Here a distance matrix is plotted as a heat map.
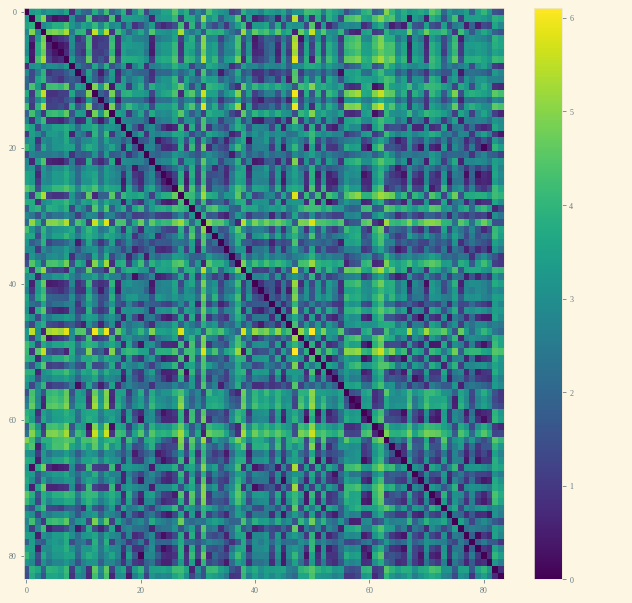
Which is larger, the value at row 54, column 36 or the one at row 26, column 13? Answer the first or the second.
the second
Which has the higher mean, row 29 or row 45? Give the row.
29
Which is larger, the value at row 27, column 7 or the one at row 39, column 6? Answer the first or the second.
the second
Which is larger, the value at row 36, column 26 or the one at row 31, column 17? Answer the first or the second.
the second
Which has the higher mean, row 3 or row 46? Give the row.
3
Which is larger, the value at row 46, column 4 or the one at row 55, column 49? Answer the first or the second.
the second
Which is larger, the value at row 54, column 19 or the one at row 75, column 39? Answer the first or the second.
the second
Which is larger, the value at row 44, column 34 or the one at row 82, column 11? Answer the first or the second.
the first
